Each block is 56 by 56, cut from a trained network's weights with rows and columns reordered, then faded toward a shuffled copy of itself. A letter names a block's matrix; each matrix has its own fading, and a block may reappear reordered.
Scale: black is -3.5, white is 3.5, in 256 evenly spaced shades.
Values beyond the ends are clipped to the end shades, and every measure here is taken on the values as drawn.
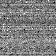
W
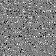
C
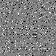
C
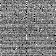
W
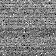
W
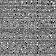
W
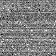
W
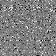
C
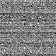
W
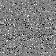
C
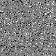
C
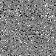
C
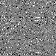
C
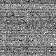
W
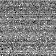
W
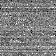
W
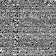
W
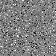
C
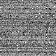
W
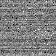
W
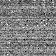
W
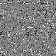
C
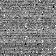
W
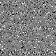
C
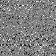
C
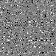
C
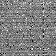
W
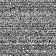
W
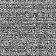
W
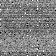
W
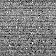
W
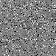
C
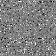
C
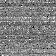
W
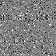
C
